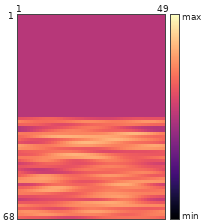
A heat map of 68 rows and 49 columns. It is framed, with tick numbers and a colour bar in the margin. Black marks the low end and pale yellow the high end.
The table splits into 2 rows of 1 panel. Panel 1,1: middling, flat. Panel 2,1: high, streaked across.
